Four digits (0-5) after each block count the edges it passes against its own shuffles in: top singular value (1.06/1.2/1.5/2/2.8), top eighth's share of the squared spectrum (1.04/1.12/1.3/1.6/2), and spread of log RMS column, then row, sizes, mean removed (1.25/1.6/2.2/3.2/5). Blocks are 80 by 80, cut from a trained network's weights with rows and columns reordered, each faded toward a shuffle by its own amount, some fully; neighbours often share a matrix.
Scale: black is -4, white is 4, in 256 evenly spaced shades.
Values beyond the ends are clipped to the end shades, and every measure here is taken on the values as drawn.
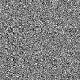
3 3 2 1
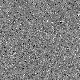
1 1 0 0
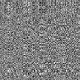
4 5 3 2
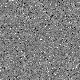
1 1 0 0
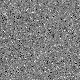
0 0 0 0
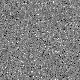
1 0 0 0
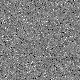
0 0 0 0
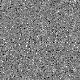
2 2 0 1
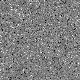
0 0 0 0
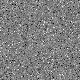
0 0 0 0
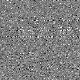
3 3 1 3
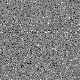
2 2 0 1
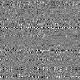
3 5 1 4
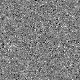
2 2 0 1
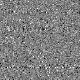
2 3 1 2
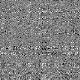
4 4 2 3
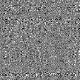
3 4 2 3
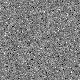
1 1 0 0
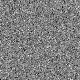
1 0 0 0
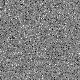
1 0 0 0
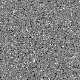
1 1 0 0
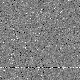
3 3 0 1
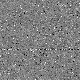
2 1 0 1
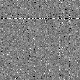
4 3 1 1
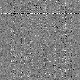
4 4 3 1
